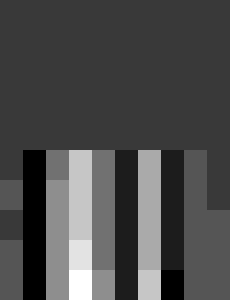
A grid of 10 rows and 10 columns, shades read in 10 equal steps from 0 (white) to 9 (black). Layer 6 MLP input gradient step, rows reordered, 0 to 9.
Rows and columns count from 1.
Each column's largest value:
7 9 7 7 7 8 7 9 7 7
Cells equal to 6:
11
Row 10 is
6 9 4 0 4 8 2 9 6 6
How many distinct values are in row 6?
7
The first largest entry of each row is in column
1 1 1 1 1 2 2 2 2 2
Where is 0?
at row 10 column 4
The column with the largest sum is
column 2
